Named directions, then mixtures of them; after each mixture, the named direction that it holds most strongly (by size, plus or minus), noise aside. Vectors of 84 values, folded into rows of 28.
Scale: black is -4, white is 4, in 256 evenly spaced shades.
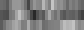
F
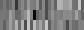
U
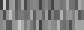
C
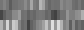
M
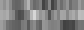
F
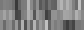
U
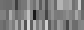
U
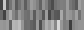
C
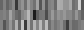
U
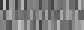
C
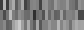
C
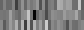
U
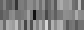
U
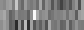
U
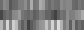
M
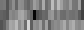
F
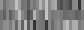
U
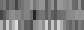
M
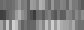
M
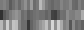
M
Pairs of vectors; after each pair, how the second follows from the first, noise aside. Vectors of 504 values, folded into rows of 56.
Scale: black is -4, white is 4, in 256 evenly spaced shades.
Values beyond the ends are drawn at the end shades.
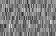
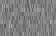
shrunk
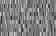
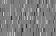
partly zeroed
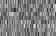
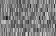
wrapped around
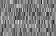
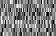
scaled up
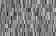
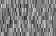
wrapped around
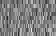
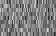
reversed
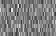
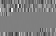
partly zeroed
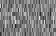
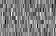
reversed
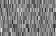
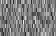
wrapped around
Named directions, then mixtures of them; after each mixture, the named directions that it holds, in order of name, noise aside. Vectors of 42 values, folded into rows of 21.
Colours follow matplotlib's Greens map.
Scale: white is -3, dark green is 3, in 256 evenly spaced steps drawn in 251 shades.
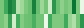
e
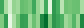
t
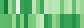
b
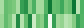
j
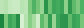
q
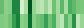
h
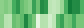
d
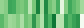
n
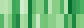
d, h, q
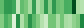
e, j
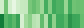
q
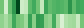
b, h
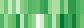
b, d, q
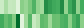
j, q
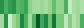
d, q, t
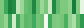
e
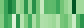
e, j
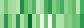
j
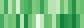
b, d, q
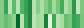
b, h, j
